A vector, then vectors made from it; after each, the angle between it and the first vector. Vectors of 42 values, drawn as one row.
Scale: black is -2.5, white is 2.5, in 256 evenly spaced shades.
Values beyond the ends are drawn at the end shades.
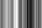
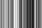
nearly parallel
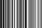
orthogonal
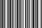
orthogonal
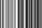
partly aligned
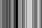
nearly opposite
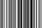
partly aligned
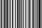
orthogonal
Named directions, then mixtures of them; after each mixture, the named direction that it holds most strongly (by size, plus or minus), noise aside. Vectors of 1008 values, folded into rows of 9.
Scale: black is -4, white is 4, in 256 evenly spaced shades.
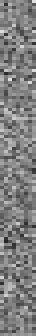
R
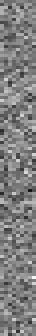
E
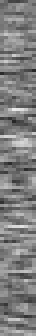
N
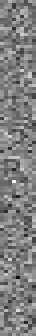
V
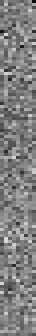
R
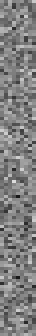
V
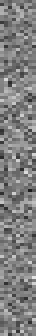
E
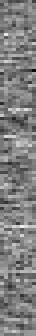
N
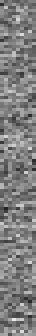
E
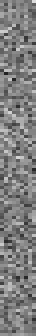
R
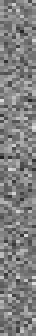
E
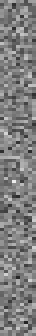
V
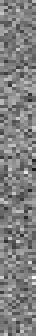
E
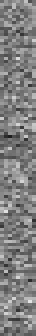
V
